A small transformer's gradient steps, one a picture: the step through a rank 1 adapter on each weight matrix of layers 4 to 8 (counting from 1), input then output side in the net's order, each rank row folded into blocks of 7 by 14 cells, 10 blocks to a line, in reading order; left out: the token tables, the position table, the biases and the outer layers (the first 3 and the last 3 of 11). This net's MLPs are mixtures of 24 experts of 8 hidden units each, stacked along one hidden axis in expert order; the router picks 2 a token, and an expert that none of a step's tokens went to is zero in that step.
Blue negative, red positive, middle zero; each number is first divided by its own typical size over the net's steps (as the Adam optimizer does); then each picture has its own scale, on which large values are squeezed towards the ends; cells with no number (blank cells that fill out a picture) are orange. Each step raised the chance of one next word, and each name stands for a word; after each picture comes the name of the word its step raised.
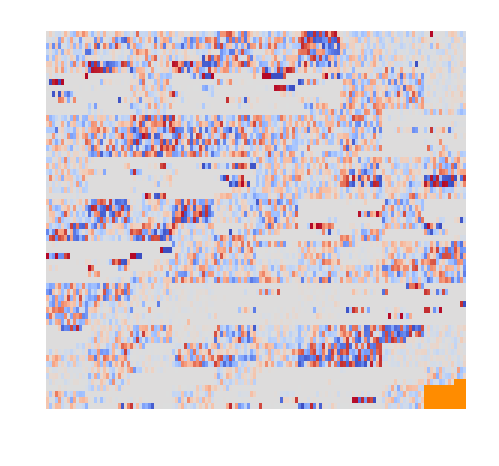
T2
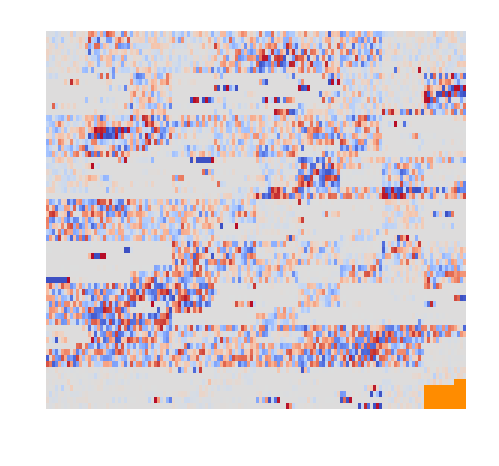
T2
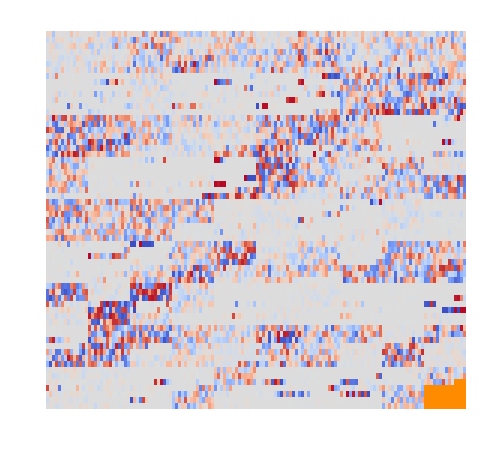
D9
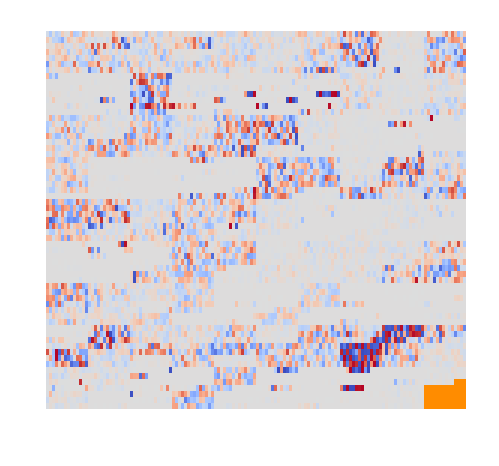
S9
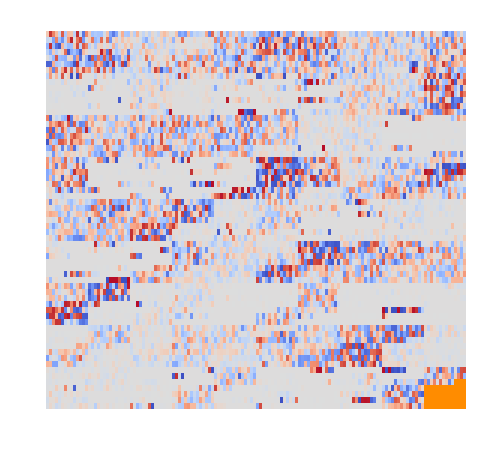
T2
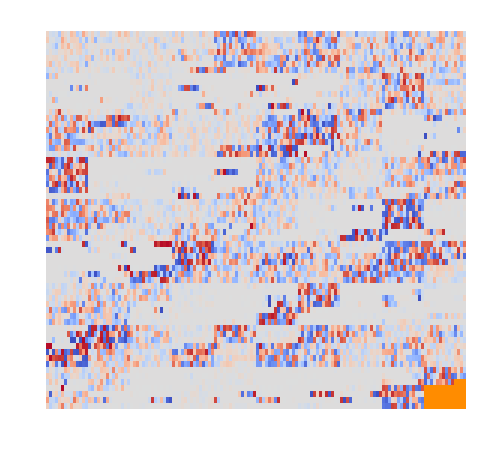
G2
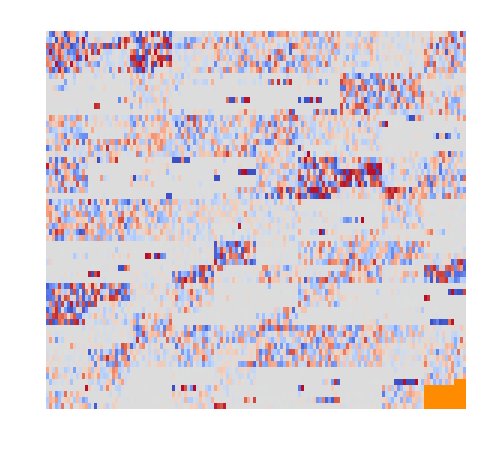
D9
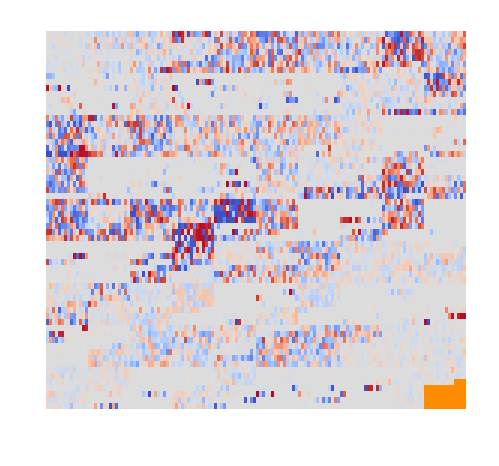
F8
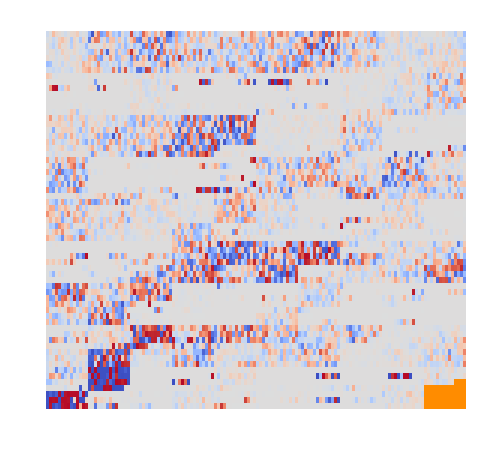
D9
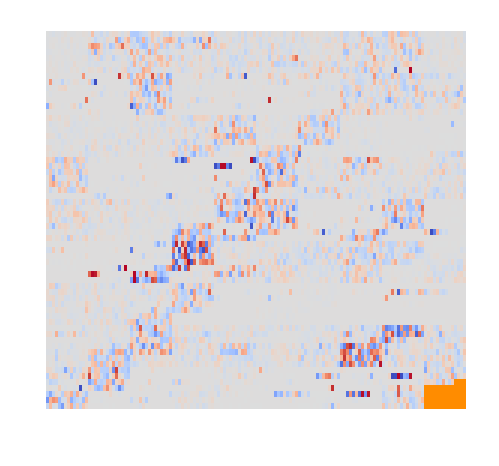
S9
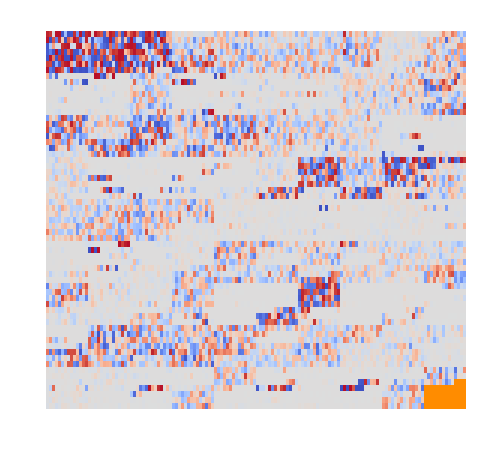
F8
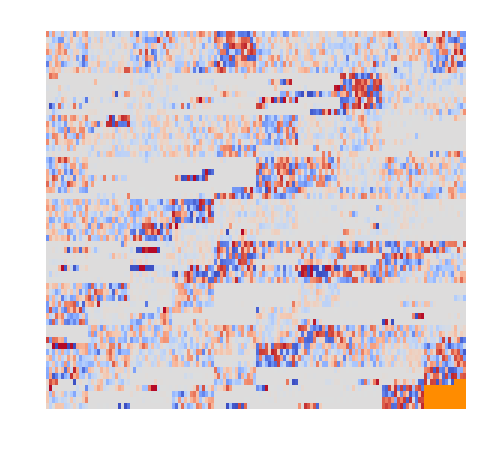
G2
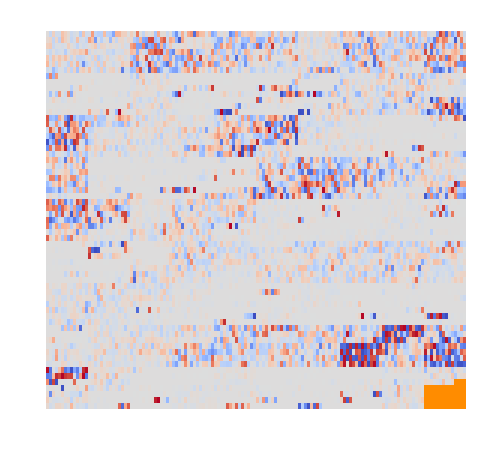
S9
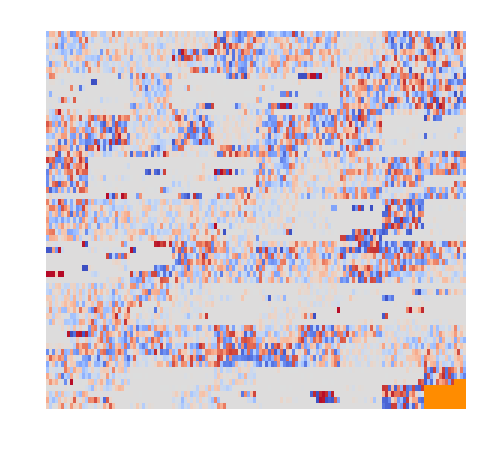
G2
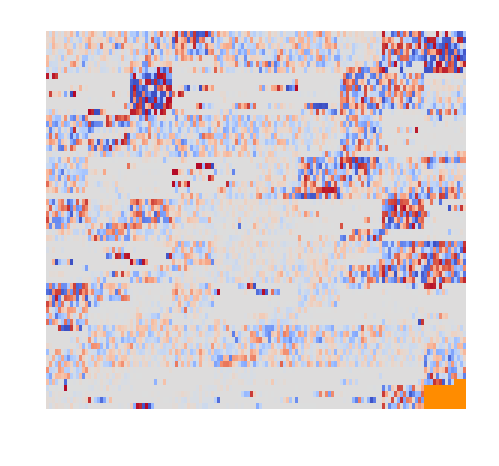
D9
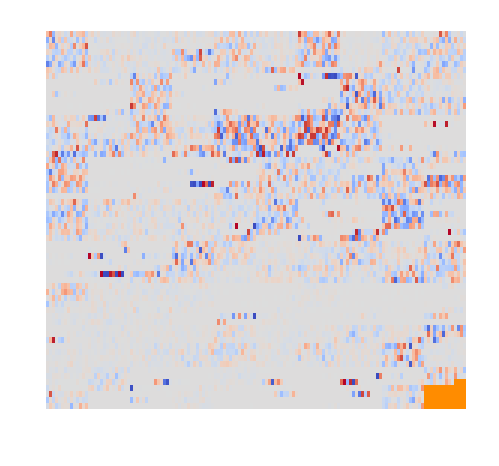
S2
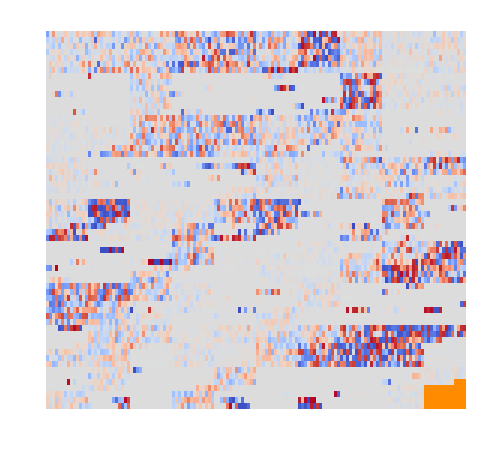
T2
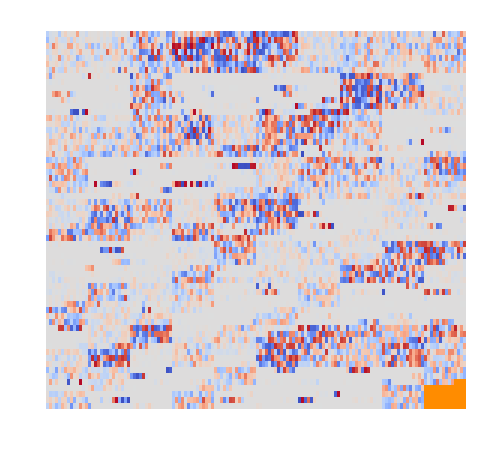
G2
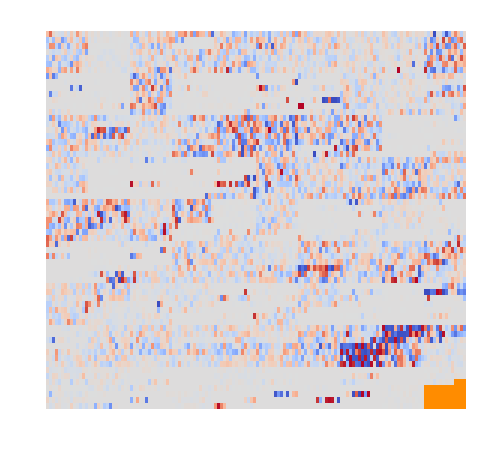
S9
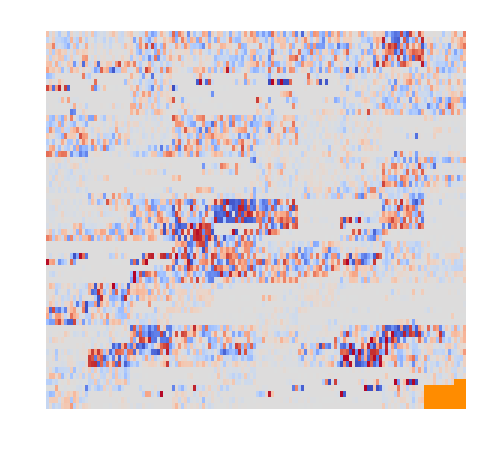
S9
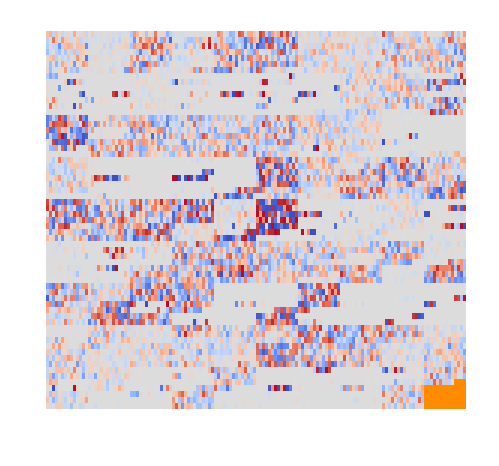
D9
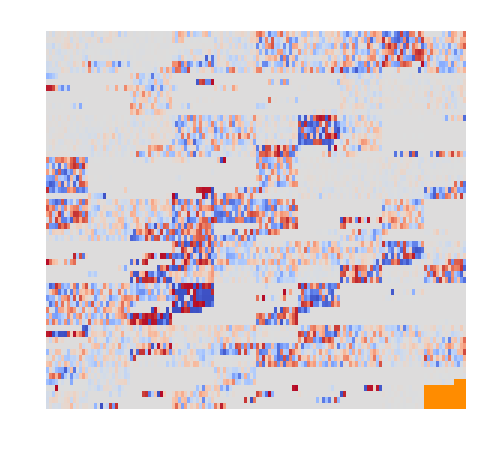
D9
